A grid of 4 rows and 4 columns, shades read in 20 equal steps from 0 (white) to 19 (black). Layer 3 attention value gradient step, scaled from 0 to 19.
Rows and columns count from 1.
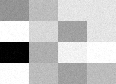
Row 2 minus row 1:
-8 -2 5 0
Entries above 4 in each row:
2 1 2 3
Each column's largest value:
19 6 7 5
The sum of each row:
17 12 26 17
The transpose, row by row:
8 0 19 0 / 5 3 6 5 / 2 7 1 7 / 2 2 0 5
